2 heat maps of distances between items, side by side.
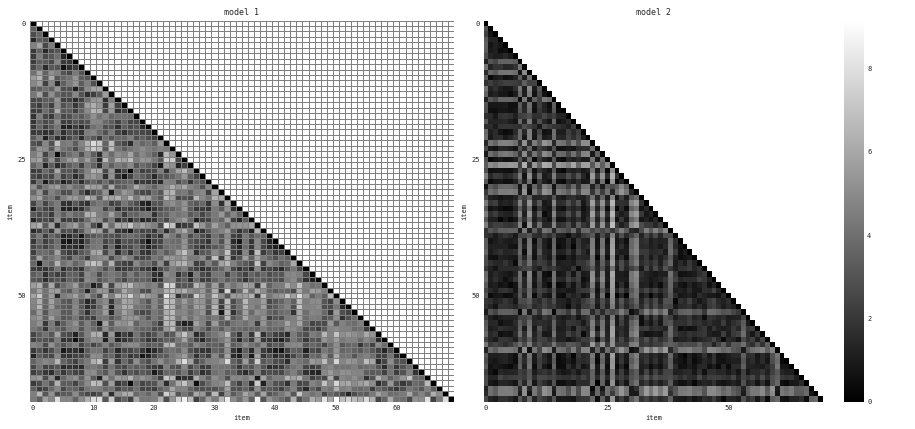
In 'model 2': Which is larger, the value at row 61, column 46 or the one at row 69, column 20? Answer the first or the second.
the second
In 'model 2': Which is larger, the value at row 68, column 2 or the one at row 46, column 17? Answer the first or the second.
the first
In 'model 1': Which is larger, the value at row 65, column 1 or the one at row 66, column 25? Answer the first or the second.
the second
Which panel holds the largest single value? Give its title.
model 1
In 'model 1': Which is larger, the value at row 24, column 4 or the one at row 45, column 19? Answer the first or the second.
the second
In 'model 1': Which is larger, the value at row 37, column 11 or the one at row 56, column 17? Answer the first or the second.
the second
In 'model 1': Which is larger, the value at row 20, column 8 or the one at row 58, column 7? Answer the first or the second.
the first
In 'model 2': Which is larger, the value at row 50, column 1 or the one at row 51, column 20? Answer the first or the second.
the second
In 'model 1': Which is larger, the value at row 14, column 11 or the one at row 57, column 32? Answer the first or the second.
the second
